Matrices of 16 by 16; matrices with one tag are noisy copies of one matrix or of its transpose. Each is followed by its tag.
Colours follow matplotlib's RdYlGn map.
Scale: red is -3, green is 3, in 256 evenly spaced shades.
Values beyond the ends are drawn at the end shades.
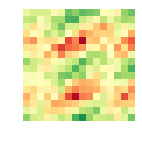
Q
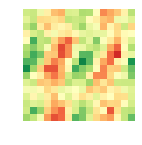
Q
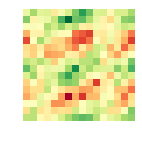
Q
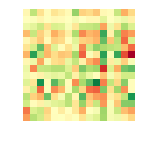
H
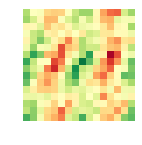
Q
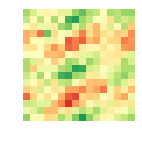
Q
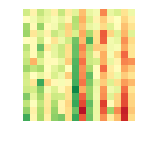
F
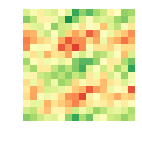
Q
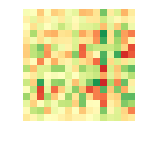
H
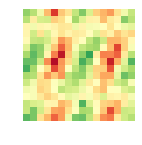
Q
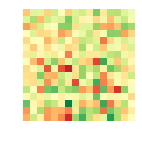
H
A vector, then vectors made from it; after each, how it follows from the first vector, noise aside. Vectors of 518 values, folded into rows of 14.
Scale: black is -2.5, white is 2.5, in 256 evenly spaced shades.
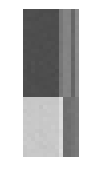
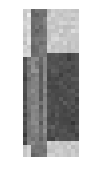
wrapped around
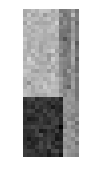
negated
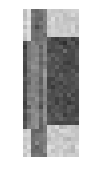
wrapped around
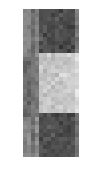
wrapped around
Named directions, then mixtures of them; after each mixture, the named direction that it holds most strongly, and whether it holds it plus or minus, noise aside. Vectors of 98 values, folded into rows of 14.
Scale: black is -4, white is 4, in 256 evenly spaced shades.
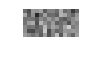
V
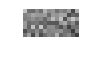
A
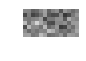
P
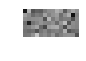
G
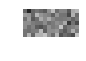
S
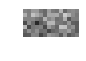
P, minus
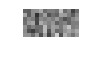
V, plus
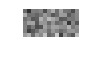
V, plus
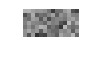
S, minus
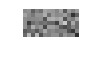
A, plus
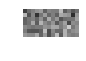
V, plus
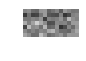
P, plus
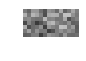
P, minus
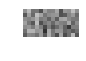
V, minus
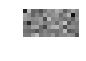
G, plus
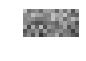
A, plus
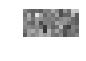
V, minus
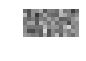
V, plus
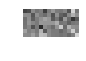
A, minus
